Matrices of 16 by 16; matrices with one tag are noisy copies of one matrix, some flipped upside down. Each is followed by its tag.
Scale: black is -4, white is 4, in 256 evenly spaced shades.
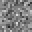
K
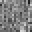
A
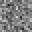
K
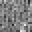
A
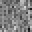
A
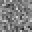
K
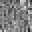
A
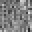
A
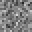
K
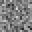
K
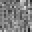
A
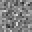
K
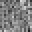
A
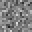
K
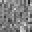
A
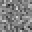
K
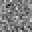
K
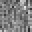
A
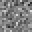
K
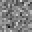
K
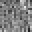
A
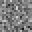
K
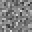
K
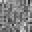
A
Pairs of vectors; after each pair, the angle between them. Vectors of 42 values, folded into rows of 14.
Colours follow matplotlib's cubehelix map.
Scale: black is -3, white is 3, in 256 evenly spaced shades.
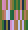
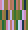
orthogonal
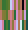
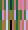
partly opposed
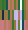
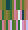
partly aligned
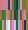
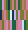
orthogonal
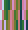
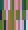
nearly opposite
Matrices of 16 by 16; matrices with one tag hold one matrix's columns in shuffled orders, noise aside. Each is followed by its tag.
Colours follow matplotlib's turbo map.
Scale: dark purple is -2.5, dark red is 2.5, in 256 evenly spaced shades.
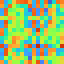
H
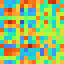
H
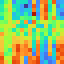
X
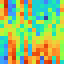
X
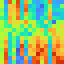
X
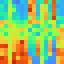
X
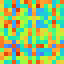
H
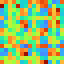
H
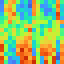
X
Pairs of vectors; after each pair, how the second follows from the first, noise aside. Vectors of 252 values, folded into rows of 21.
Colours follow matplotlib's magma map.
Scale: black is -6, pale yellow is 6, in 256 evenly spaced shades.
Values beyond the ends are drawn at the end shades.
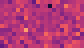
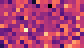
scaled up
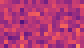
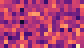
scaled up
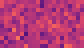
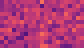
sign-scrambled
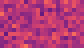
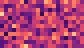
scaled up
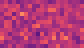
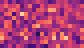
scaled up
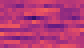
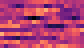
scaled up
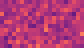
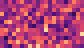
scaled up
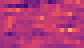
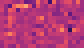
sign-scrambled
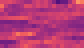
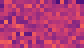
sign-scrambled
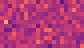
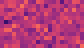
sign-scrambled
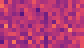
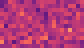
sign-scrambled
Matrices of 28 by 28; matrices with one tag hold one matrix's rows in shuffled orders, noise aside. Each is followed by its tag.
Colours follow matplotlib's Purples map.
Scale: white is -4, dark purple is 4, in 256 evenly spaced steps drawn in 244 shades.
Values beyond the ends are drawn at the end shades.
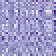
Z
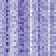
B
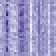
B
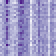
B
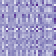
Z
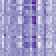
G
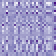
Z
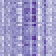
G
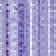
B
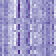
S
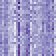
S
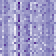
S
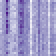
B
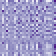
Z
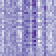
G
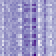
G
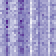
B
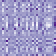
Z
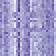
S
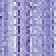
S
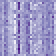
S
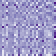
Z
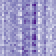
G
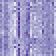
S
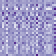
Z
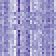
S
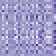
Z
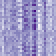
G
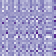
Z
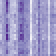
B
